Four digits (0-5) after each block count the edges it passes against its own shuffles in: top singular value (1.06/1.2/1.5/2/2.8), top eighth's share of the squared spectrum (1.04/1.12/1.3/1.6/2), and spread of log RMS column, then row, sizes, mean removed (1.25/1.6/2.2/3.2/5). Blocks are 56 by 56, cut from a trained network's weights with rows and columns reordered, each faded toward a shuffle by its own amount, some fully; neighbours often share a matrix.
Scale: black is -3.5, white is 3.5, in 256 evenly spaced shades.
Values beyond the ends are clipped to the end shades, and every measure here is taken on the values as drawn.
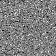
0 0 0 0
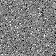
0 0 0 0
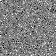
0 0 0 0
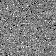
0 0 0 0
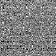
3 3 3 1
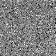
1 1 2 0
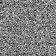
0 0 1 0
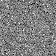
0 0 0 0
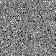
0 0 0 0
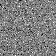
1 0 0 0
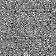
2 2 2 0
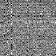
3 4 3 1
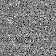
1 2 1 0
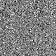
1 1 0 1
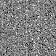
1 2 0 1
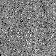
1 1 0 1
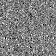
1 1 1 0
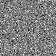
0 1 0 0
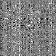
3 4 2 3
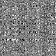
2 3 1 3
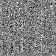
1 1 0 0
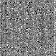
2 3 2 2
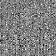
2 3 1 2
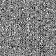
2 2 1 1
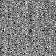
2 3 0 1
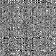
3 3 1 2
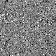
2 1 0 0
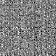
2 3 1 2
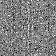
1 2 1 1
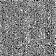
2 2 1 1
